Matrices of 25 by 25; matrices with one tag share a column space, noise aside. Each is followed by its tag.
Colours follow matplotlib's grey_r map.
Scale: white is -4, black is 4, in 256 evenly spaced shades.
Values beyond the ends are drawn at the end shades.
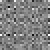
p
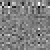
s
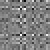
p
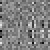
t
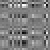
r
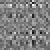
r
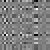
p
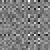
p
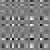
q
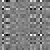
p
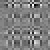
r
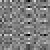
p
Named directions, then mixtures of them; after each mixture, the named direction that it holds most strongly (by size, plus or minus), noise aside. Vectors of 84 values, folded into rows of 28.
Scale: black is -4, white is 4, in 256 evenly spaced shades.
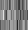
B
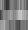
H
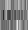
B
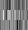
B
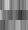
H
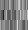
B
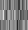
B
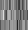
B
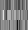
B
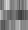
H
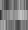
H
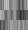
H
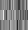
B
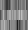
H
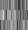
B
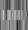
B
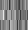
B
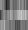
H
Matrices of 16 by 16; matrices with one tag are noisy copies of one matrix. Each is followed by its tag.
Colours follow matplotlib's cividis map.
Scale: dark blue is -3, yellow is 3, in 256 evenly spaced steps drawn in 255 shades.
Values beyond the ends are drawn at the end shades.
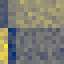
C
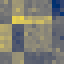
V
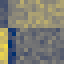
C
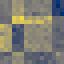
V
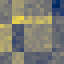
V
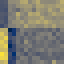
C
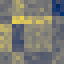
V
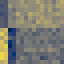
C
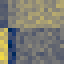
C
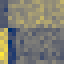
C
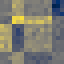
V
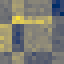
V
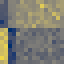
C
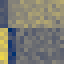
C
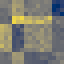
V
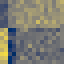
C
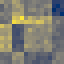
V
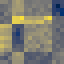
V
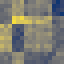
V
